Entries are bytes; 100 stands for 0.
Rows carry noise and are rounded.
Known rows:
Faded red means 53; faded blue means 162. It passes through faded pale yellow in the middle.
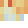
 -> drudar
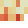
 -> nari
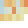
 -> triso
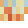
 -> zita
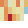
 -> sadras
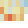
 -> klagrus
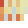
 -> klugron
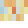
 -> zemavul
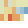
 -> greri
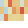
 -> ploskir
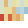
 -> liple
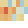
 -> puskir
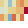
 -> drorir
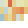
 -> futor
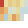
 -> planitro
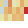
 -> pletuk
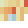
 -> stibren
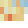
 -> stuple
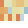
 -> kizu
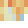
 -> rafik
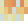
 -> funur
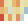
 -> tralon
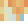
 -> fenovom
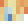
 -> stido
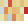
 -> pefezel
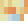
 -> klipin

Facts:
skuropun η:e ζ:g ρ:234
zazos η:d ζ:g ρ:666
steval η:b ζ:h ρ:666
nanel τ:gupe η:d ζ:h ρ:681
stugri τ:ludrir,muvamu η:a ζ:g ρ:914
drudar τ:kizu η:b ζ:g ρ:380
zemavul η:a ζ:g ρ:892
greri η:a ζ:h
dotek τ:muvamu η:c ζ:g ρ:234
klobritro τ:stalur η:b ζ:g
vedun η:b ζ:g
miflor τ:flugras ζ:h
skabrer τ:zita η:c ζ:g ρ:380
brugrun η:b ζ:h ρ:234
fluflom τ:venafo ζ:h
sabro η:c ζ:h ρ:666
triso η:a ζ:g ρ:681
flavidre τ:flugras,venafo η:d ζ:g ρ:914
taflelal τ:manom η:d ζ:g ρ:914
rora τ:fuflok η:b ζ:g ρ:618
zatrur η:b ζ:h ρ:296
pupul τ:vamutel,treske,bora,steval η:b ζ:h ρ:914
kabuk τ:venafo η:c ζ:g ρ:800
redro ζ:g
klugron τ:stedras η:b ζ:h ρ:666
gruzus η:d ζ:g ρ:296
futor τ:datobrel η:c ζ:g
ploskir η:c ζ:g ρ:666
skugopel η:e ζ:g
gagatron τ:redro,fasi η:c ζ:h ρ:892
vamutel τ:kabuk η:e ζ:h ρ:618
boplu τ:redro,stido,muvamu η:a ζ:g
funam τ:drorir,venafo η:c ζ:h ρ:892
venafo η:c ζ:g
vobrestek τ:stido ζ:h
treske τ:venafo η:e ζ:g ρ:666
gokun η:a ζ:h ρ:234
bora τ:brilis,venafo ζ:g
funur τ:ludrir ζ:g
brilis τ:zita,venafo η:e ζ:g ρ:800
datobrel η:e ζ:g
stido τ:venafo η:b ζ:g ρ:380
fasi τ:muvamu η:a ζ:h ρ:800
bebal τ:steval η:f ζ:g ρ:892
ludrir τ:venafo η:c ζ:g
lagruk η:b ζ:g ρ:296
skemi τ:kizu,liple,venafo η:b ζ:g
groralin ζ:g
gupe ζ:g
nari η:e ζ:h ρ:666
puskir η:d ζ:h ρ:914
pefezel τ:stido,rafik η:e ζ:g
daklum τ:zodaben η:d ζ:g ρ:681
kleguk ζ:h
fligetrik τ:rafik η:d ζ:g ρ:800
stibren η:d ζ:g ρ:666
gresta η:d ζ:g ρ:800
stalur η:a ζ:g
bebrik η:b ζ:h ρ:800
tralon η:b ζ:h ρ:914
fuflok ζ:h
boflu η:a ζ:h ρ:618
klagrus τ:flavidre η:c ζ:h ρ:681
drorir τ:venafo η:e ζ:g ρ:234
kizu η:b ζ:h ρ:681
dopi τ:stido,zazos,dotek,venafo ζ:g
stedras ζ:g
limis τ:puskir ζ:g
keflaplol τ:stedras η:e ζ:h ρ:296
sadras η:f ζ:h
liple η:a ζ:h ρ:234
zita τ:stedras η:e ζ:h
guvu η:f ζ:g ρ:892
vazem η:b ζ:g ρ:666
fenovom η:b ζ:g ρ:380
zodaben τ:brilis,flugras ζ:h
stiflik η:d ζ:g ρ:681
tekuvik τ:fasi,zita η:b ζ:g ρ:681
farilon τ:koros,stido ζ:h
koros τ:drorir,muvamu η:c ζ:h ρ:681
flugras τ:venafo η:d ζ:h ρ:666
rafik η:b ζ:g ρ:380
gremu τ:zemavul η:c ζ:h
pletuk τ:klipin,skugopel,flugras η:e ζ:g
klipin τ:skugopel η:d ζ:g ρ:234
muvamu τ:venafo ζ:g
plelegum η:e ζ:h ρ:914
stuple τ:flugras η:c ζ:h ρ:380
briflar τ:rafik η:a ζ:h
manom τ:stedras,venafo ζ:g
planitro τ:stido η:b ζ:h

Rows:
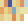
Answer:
fluflom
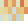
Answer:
dopi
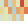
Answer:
bora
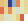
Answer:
flugras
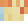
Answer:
bebal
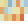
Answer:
funam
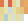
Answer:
tekuvik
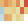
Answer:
guvu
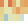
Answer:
klobritro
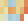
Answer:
flavidre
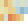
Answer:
briflar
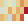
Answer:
brilis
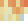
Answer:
vedun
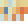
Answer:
kabuk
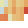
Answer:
skuropun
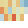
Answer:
koros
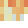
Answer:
vazem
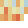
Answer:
vamutel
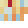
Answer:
dotek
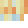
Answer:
daklum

